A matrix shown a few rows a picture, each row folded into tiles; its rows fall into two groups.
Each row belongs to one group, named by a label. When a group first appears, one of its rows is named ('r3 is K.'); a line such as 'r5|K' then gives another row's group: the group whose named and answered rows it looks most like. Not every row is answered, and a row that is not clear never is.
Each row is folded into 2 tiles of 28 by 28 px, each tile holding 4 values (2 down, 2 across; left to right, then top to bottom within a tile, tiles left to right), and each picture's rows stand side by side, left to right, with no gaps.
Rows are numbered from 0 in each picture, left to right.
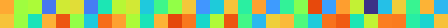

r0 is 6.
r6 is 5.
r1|5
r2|5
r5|6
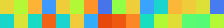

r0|6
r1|6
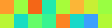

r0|6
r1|5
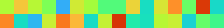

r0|5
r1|5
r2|5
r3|6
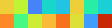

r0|5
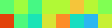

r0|5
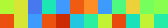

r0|5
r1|5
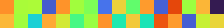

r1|6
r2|6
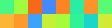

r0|6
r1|6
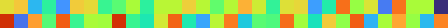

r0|5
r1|5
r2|5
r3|5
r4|5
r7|6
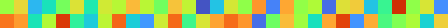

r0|5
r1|5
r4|6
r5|6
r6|5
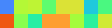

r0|5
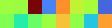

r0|6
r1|6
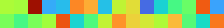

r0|6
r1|5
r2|5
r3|6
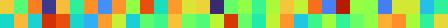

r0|6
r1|6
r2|6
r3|6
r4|5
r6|6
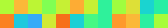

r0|5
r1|5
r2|5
